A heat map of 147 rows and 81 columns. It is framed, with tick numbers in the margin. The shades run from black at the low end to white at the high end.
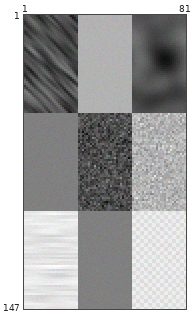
It is made of 3 by 3 panels. Panel 1,1: low, slanting down to the right. Panel 1,2: high, flat. Panel 1,3: low, smooth. Panel 2,1: middling, flat. Panel 2,2: low, fine-grained. Panel 2,3: high, fine-grained. Panel 3,1: very high, streaked across, faint in contrast. Panel 3,2: middling, flat. Panel 3,3: very high, checkered, faint in contrast.
